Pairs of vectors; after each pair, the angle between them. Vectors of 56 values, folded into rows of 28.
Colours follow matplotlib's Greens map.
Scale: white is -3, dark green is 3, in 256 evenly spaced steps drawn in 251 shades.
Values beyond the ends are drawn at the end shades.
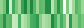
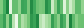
nearly parallel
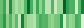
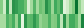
nearly opposite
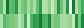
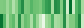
partly opposed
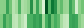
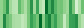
nearly parallel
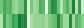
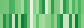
partly aligned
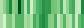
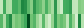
orthogonal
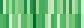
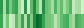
partly aligned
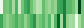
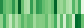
partly opposed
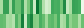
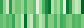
nearly opposite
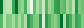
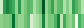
partly opposed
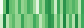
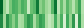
nearly opposite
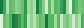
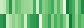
partly opposed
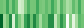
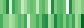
orthogonal
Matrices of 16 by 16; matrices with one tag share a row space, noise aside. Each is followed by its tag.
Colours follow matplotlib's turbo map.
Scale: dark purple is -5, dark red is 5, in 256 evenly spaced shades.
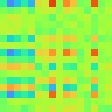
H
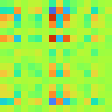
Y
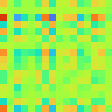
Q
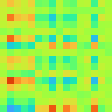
H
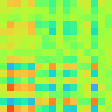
H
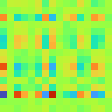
Q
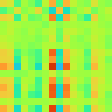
Y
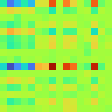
H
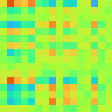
H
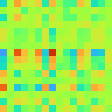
Q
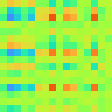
H
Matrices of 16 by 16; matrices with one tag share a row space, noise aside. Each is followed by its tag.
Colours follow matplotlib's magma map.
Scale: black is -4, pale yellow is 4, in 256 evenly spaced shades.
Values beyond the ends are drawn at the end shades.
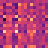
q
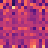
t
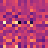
q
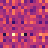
t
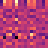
q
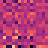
q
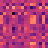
t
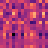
t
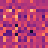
q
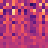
t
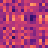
t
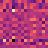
t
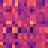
q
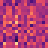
q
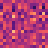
t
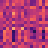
t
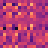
q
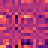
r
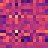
r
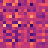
q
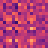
q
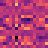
r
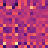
q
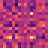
q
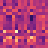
q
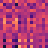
q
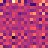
t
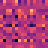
q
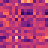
r
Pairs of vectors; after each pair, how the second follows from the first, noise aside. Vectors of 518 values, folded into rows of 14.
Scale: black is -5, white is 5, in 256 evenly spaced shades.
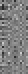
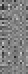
copied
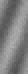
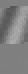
partly zeroed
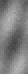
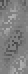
partly zeroed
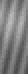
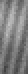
copied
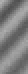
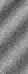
copied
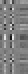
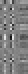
copied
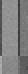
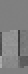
partly zeroed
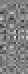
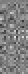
copied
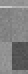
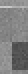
copied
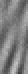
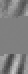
partly zeroed
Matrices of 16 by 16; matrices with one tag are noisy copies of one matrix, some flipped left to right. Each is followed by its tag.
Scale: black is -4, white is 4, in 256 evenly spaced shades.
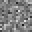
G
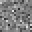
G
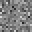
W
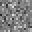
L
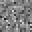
G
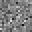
G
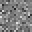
W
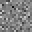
W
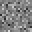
L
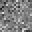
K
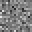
W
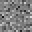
W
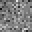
K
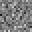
L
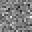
W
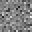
W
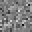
G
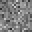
K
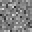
L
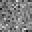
K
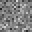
K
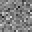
W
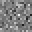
L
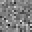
G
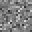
G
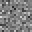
W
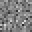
G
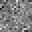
K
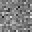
W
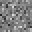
L
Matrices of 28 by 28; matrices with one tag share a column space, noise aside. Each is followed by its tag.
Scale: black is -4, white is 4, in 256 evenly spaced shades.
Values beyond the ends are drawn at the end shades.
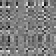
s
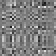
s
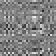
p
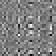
p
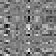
p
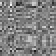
s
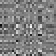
p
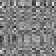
s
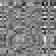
s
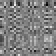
s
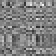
s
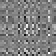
p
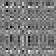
s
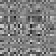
p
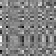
s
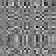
s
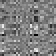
p
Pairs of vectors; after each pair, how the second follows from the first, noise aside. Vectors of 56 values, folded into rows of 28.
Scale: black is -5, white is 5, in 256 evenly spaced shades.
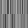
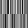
scaled up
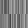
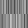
sign-scrambled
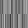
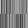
shuffled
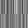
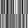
scaled up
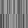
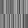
shuffled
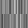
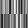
scaled up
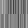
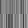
shuffled
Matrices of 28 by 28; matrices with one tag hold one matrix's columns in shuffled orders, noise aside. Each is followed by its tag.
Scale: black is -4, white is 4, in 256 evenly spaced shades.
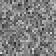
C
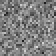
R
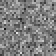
C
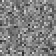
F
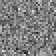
F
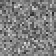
R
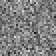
F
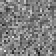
F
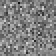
R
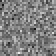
C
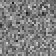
R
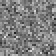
F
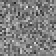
R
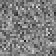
R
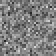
R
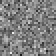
C
